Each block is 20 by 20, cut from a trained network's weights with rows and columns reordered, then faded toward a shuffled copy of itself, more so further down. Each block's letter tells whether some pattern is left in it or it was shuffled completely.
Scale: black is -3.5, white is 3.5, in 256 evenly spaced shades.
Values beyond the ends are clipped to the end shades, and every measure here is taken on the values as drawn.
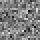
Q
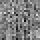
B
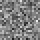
Q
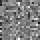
B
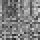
B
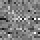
B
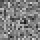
Q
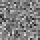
Q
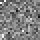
Q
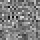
B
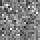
Q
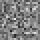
B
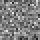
Q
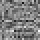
B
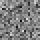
Q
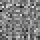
B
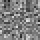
B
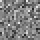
Q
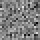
B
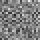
B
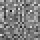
B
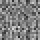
B
